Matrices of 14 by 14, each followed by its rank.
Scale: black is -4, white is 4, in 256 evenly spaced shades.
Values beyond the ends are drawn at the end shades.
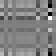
one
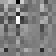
two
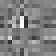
two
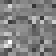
three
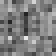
three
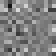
three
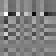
one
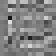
three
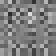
two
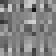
two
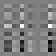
one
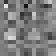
three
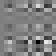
one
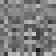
three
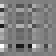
one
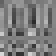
two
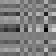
one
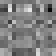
two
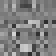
three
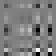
one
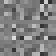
three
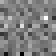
three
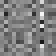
two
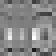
two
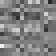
three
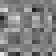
two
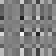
one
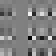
one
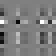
one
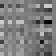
two
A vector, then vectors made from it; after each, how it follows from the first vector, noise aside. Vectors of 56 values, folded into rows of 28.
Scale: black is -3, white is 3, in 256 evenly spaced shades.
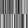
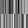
copied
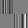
partly zeroed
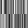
reversed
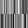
negated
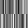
copied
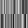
negated
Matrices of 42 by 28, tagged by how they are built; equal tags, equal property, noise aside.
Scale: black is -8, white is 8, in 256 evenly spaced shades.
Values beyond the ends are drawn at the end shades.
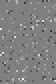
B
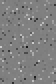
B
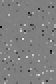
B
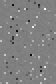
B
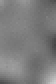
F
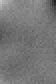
F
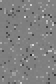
B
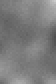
F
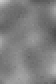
F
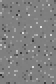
B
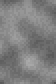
F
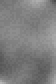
F
